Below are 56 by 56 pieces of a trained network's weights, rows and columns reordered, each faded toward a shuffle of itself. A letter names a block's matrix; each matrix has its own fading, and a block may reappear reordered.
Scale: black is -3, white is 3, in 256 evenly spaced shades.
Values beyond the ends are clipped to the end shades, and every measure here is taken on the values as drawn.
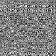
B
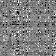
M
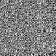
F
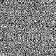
F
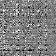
M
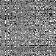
M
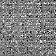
M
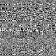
B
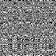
B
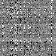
M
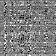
M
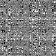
M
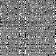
M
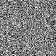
F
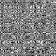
B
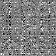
M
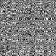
B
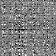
M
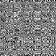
B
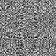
B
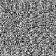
F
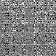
M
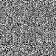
F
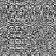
B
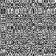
B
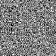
F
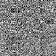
F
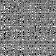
M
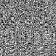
F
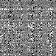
M
